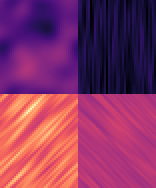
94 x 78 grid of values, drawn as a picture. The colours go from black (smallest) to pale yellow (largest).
The table splits into 2 rows of 2 panels. Panel 1,1: low, smooth. Panel 1,2: very low, streaked downward, faint in contrast. Panel 2,1: high, slanting up to the right. Panel 2,2: middling, slanting down to the right, faint in contrast.
